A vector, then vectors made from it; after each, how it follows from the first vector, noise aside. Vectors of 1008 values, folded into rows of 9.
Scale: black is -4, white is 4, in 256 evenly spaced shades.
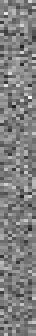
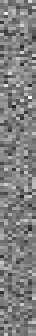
copied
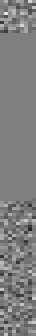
partly zeroed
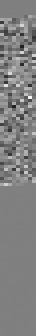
partly zeroed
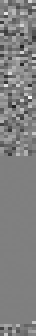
partly zeroed
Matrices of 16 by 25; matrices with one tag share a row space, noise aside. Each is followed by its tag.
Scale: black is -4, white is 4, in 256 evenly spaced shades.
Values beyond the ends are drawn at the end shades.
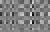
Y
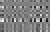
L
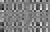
L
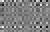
L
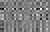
L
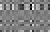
Y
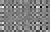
L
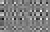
L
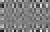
L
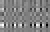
L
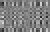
L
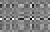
Y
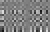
L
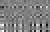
L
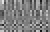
L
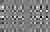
L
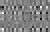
L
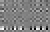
L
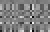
Y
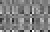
Y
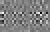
L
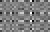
Y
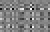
Y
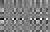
L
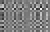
L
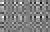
L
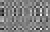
L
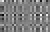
L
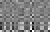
Y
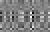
Y
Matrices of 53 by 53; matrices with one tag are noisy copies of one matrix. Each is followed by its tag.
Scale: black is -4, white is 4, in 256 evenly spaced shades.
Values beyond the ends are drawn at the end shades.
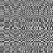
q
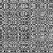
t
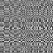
q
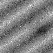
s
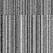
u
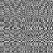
q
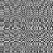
q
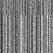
u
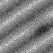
s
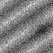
s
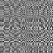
q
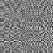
q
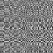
q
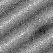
s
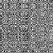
t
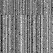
u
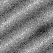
s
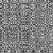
t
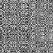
t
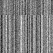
u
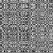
t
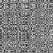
t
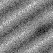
s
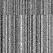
u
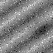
s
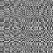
q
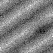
s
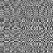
q
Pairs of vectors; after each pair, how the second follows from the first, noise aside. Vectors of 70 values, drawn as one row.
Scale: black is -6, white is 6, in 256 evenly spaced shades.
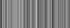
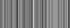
reversed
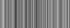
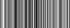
scaled up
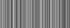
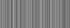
shrunk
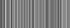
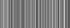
reversed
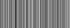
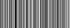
scaled up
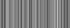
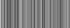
wrapped around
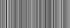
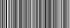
scaled up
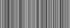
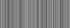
shrunk
